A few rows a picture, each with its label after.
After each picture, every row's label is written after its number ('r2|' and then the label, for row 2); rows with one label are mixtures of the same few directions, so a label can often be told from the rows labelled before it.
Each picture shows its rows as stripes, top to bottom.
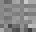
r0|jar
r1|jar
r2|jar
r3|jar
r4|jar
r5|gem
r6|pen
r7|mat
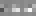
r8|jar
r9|gem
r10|mat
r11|mat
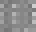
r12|pen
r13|gem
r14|gem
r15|gem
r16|gem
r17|gem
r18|pen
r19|jar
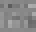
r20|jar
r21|pen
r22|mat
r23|gem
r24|mat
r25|pen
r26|pen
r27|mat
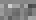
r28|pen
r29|pen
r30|mat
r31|mat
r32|pen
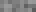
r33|pen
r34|jar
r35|gem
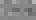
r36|gem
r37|gem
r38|mat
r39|pen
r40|pen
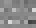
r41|jar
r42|jar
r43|gem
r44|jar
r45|pen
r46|pen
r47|gem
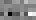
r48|jar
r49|jar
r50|pen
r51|pen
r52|mat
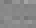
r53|jar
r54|jar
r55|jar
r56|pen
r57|jar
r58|mat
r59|pen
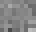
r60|jar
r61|pen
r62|gem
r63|gem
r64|jar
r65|pen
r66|jar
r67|pen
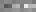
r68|gem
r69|jar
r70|mat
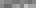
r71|mat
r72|jar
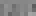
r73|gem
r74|gem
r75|gem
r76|pen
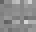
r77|mat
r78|jar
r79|mat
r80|mat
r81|jar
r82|jar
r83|gem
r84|pen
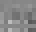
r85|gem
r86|mat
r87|gem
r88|mat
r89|mat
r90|pen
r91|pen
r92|pen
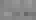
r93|mat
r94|mat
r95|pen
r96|jar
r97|gem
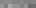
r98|jar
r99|pen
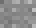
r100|mat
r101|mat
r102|gem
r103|gem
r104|jar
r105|pen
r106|gem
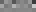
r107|gem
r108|gem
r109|gem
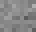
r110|pen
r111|gem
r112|mat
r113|pen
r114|jar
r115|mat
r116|mat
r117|gem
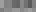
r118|mat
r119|mat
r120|mat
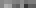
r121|jar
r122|jar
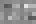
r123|mat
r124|jar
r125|jar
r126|gem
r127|pen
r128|gem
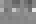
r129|mat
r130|mat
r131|gem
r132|jar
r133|pen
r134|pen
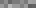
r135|pen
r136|pen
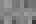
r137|jar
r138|jar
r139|gem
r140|jar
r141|gem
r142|gem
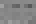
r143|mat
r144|mat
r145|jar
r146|mat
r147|gem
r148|pen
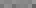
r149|gem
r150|gem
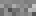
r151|jar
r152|gem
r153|pen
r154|gem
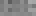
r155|pen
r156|gem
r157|pen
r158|gem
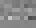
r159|mat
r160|jar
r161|mat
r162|pen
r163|pen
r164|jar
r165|mat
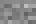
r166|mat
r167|jar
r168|gem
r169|jar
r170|pen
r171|pen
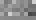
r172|gem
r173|pen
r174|jar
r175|pen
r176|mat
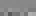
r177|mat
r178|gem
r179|pen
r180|pen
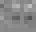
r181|gem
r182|mat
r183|jar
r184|mat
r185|mat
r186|jar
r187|pen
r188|mat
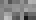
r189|pen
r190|mat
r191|jar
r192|jar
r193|jar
